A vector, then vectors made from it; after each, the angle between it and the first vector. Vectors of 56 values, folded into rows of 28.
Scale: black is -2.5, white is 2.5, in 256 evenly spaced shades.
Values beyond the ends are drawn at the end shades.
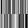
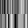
partly opposed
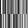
partly opposed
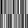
partly aligned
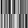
nearly parallel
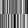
partly opposed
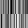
orthogonal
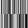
nearly parallel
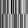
partly opposed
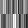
partly aligned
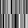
nearly opposite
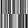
nearly parallel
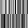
orthogonal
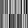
orthogonal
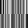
orthogonal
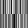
partly opposed
